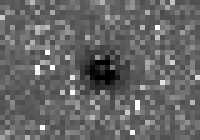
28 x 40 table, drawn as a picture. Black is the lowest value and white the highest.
One dip sinks in the centre. The centre is the ninth with the lowest average. Neither half mirrors the other. Most values sit low, with a long tail of high ones. No seam splits the table.
